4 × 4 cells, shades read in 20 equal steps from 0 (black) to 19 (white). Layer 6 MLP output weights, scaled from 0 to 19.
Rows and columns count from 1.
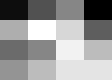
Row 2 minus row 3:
5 9 -2 -7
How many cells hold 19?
1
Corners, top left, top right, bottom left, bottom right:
1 0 11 17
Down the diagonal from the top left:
1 19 18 17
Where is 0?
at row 1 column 4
